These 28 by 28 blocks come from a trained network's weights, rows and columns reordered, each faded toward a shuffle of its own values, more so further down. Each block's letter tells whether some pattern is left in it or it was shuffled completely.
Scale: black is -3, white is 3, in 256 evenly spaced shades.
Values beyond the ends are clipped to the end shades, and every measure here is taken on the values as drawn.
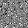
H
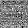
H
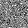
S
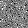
S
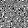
H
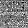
H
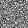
H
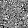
S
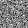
S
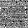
H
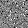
S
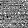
H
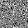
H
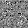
H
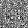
H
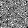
S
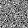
H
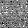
H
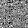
H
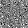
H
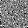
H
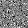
S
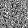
H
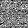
H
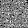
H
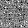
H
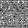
H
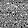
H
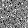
S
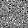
S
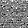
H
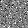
S
